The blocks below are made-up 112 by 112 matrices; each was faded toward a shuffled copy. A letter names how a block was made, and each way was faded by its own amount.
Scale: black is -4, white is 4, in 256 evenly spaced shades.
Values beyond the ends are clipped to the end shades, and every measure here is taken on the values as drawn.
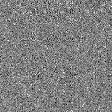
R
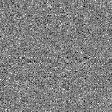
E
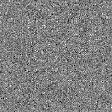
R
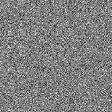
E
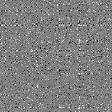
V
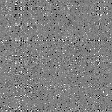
V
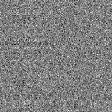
R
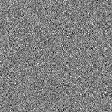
E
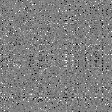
V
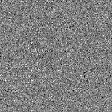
R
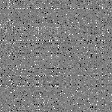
V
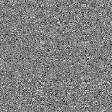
E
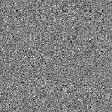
E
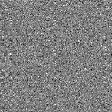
R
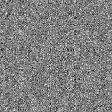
E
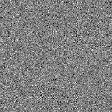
E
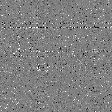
V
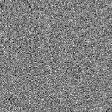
E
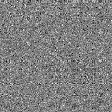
E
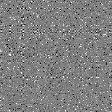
V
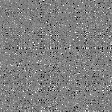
V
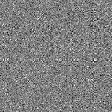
R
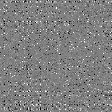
V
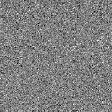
E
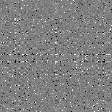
V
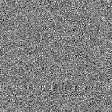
E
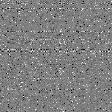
V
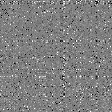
V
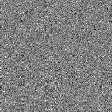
R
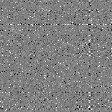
V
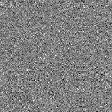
R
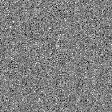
R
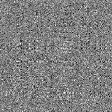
E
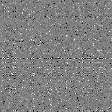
V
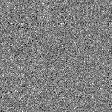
R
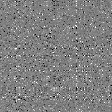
V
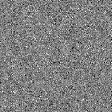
E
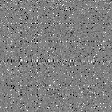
V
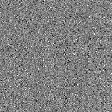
R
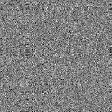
E
